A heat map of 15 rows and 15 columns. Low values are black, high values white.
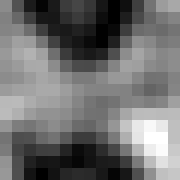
The ninth with the highest average is the bottom right. The top middle is the ninth with the lowest average. No regular stripes run through it. The middle left is the calmest part.
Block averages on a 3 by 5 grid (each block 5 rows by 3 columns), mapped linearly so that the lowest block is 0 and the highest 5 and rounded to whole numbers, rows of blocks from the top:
31013 | 43233 | 21125
